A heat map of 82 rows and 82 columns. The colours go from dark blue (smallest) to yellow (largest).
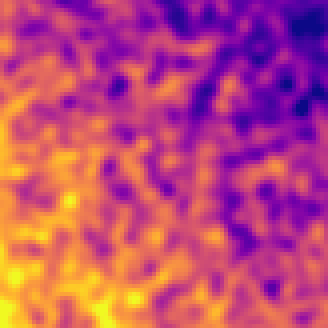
The texture is blotchy. Neither half mirrors the other. On average the colour sits 50% of the way up the scale. The ninth with the highest average is the bottom left. The ninth with the lowest average is the top right. No regular stripes run through it. There is an overall slope up to the bottom left.
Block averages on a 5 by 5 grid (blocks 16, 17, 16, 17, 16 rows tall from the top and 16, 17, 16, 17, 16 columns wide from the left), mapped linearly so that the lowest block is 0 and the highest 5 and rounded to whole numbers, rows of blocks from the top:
22110
32210
43222
44322
55433
